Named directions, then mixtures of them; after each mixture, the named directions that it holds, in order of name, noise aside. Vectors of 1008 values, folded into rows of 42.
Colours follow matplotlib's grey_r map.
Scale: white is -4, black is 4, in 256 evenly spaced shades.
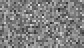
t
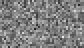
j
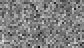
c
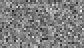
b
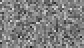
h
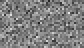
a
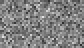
a, c, t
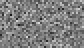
a, h, t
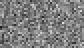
b, c, t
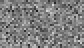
a, b, c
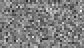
b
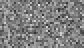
t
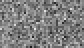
b, c, h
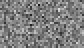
t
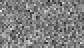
a, h, j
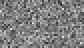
a, j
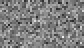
a, j, t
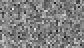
c, h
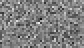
a, h
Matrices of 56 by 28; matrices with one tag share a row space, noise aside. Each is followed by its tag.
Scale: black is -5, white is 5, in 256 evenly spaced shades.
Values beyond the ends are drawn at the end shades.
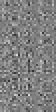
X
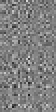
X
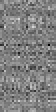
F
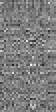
F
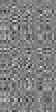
X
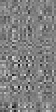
X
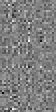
X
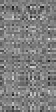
F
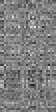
F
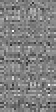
F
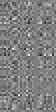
X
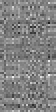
F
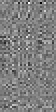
X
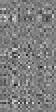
X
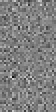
X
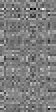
F
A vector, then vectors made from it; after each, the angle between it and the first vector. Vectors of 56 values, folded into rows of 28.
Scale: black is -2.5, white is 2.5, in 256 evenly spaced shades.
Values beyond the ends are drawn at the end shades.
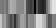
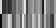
orthogonal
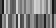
partly opposed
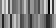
orthogonal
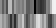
nearly parallel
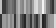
partly opposed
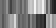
nearly opposite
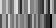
orthogonal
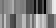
nearly parallel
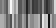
partly aligned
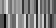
orthogonal
